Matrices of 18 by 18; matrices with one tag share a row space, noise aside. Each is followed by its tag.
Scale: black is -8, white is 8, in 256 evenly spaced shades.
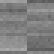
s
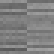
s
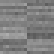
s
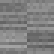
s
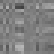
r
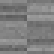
s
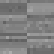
s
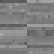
s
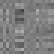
r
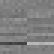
s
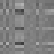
r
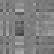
r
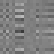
r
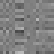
r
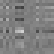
r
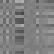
r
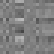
r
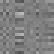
r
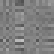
r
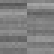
s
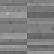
s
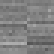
s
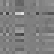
r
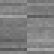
s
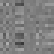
r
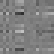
r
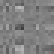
r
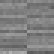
s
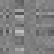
r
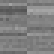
s
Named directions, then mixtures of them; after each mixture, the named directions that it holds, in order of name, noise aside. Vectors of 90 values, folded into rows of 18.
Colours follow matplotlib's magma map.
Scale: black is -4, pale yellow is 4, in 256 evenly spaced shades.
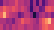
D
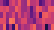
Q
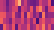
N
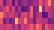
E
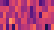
Q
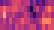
D, Q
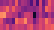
D, E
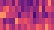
D, E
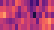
D, N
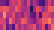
D, Q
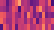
N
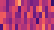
N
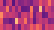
E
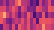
D, N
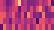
N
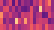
E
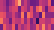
N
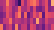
N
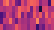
E, N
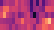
D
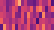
N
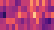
D, N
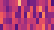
N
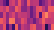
Q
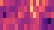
D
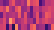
N, Q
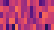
Q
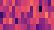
E, N
